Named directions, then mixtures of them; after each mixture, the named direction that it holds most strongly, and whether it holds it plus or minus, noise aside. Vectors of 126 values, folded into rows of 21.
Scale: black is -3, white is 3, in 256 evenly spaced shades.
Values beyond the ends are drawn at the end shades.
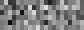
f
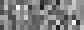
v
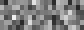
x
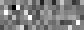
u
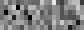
u, minus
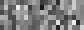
v, plus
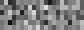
f, plus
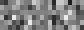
x, plus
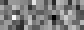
x, plus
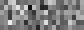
f, minus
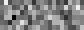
x, minus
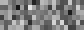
x, minus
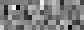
u, minus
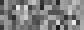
v, plus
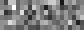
f, minus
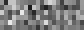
f, minus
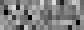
u, minus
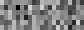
v, minus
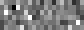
u, plus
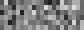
f, plus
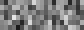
x, plus
